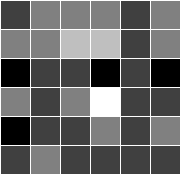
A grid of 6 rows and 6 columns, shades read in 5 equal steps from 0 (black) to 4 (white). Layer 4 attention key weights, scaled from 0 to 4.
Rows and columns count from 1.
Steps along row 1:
up same same down up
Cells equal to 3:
2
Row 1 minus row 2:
-1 0 -1 -1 0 0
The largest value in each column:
2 2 3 4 1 2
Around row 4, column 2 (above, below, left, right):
1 1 2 2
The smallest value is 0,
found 4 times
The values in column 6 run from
0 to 2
